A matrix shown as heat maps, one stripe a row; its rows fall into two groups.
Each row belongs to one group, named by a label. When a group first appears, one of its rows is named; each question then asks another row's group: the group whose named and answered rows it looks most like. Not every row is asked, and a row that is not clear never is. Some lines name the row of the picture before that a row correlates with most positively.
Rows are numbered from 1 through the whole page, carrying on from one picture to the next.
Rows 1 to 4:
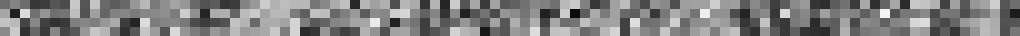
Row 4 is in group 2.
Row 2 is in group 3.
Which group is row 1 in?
2
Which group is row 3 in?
2
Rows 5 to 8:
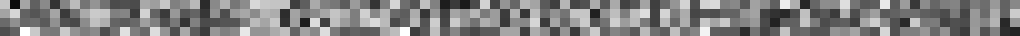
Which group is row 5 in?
3
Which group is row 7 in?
2
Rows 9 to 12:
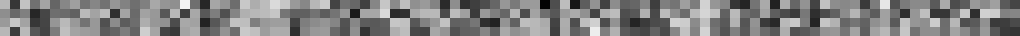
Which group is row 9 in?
3
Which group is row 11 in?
3
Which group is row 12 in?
3
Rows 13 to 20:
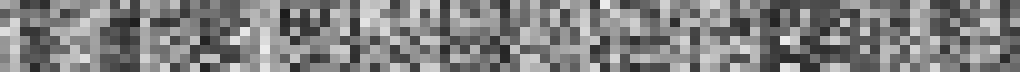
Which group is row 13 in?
2
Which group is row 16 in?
2
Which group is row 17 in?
3
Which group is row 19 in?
2
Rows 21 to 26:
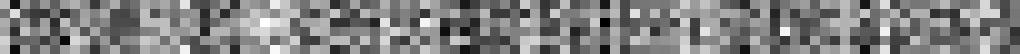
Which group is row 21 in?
3
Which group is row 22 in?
2
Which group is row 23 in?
3
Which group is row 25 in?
2
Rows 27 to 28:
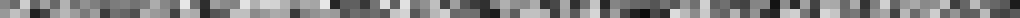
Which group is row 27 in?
3
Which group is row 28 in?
3
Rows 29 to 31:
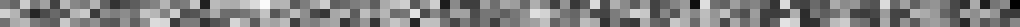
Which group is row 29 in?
3
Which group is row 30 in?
2
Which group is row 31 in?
3
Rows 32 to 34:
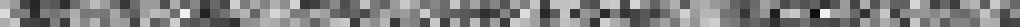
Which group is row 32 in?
2
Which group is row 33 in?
3
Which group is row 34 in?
2
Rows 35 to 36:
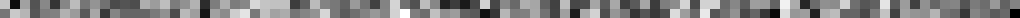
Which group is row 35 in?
3
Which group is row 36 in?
3
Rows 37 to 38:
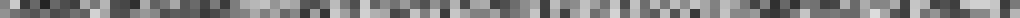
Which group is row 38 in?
2
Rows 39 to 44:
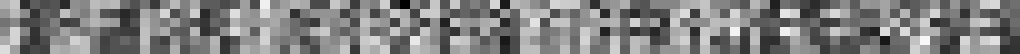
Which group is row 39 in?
2
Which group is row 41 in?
2
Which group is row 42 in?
3
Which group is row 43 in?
2
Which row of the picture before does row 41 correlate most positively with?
37
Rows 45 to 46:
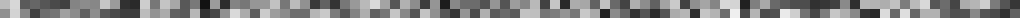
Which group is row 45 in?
2
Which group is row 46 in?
3
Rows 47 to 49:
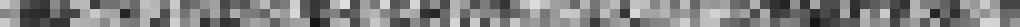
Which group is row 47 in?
2
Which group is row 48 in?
2
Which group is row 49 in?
2
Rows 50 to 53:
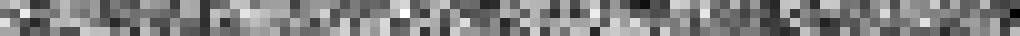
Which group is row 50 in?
3
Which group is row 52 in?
2
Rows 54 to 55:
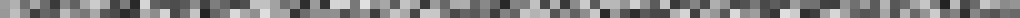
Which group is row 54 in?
2
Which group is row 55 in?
3
